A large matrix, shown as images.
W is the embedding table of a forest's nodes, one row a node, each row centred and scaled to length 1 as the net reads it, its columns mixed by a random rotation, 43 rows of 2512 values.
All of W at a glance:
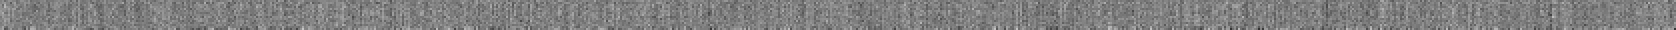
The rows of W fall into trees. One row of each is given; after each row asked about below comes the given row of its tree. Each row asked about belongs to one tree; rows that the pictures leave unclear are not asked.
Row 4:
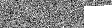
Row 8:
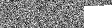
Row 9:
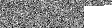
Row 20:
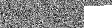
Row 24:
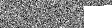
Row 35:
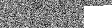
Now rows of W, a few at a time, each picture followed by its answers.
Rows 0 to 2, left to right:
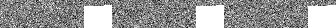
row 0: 9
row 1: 20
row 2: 24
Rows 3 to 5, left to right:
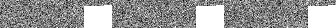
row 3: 24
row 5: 4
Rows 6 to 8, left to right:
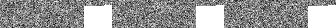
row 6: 9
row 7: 9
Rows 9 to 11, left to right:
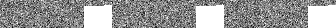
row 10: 8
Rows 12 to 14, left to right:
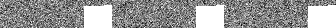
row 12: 24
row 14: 35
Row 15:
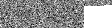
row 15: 20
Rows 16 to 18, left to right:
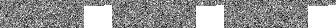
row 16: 9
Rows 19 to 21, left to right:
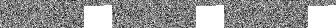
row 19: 20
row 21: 20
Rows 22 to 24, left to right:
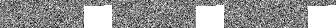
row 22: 9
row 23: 9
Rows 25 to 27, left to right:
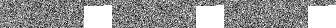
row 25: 35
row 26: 24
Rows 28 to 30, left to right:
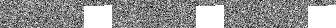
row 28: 8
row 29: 35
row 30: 9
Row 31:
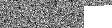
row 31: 4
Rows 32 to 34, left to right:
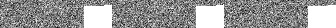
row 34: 20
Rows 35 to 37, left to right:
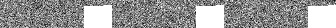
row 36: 9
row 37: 8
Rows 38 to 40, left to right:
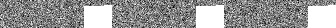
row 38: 24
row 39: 35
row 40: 20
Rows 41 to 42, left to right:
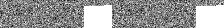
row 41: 20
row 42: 20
